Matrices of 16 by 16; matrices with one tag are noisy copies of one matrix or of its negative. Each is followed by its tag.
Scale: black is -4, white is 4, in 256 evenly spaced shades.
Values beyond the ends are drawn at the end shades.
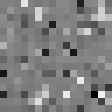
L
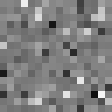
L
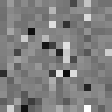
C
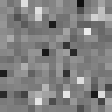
L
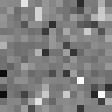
L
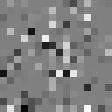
C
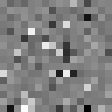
C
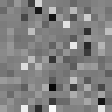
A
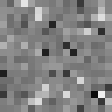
L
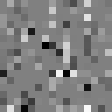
C
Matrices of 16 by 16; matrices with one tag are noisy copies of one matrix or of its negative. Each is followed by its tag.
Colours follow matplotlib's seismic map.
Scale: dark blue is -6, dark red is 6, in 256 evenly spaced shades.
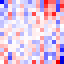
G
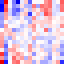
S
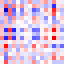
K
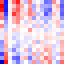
S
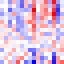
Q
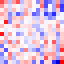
G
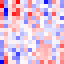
S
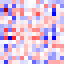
K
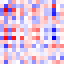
K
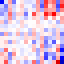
G
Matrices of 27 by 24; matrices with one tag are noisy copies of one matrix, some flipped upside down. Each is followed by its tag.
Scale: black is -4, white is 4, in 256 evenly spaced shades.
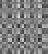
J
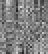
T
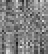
T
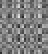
J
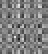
J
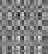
J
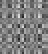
J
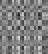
J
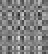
J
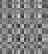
J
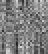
T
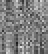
T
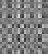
J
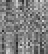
T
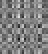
J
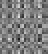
J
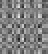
J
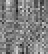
T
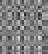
J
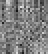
T
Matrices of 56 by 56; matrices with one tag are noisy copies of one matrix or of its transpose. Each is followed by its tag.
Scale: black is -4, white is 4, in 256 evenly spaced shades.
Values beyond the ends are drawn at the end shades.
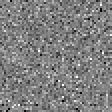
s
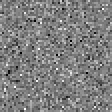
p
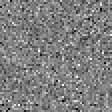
s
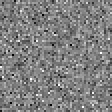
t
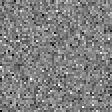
t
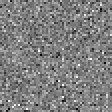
s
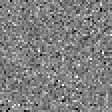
s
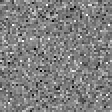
p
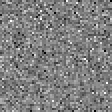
t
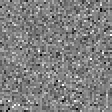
s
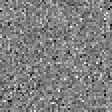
s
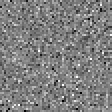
s
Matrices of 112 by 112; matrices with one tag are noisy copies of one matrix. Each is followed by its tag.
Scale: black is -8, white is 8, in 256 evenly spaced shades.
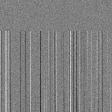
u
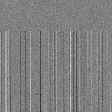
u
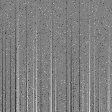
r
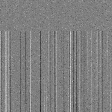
u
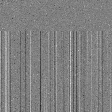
u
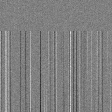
u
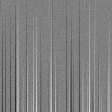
r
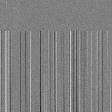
u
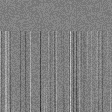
u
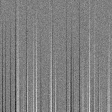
r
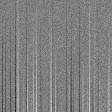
r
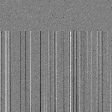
u
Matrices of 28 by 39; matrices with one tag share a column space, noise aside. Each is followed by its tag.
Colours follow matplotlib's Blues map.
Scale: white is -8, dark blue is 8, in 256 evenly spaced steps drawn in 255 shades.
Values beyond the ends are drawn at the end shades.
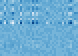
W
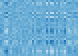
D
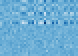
W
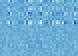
W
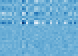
W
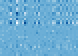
W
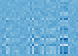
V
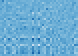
V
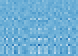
V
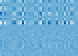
W
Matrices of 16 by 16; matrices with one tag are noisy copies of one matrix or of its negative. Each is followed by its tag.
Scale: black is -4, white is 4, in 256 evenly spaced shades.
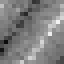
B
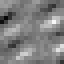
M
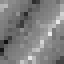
B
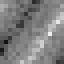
B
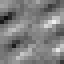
M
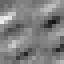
M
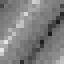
B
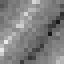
B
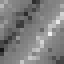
B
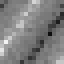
B
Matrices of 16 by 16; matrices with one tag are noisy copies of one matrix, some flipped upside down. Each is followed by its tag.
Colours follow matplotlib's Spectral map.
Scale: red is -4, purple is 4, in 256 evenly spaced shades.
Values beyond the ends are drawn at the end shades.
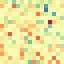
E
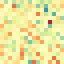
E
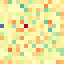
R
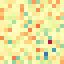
E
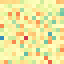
R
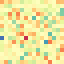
R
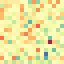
E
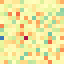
R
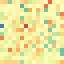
R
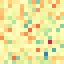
E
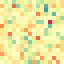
E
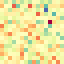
E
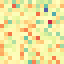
E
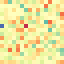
R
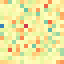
R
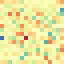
R
